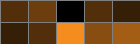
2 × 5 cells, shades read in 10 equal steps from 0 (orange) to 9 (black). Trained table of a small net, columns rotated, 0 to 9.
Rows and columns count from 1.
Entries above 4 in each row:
5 2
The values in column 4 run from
4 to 6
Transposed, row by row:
6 7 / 5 6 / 9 0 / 6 4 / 7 3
